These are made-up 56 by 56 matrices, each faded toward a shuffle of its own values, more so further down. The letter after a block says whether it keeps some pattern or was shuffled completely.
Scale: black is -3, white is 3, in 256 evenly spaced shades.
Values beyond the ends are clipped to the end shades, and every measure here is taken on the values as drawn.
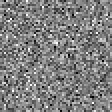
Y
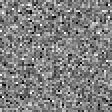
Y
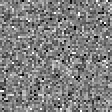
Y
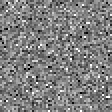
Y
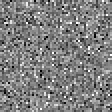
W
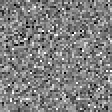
Y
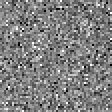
W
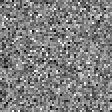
W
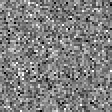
W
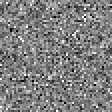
Y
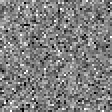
Y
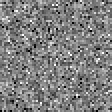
W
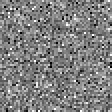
W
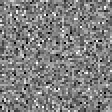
W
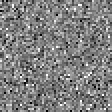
Y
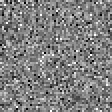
Y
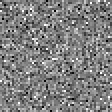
W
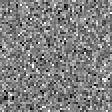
W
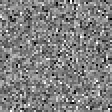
W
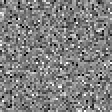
Y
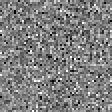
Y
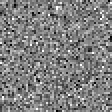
Y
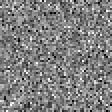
W
